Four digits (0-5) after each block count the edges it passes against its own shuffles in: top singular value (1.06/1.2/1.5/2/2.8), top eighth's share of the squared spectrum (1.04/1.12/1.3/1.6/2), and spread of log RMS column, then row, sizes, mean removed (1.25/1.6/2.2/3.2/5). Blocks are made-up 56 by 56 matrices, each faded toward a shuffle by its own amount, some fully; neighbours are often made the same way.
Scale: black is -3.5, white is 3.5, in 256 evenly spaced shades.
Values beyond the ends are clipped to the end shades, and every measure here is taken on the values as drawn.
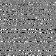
2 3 0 3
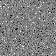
0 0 0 0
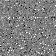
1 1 0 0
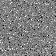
0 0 0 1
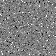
0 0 0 0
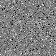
0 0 0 0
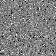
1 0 0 1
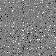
2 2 1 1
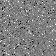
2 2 0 0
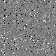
2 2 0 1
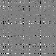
3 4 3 3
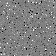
0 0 0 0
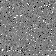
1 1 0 0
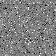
0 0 0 0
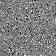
0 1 0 0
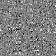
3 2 1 1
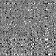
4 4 2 3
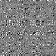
4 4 2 3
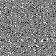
3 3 0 2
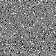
2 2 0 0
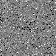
2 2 0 1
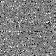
2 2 0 1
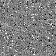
2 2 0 1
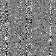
2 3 3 0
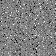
0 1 1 0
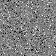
0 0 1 0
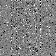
2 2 2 0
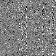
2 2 3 0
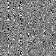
2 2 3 0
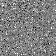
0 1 0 0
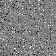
0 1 0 0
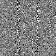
2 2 3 0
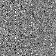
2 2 2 0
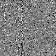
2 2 2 0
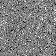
0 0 0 0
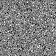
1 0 0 0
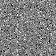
1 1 1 0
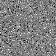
0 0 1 0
